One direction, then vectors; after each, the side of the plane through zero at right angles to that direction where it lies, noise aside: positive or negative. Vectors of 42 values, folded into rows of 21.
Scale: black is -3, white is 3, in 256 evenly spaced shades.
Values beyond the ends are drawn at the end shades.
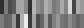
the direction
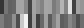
positive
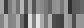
negative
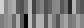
negative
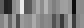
positive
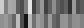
negative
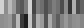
negative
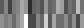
positive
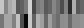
negative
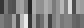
positive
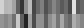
negative
